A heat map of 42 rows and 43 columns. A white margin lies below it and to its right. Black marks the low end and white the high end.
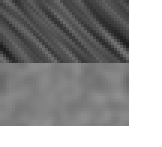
The table splits into 2 rows of 1 panel. Panel 1,1: low, slanting down to the right. Panel 2,1: middling, blotchy, faint in contrast.
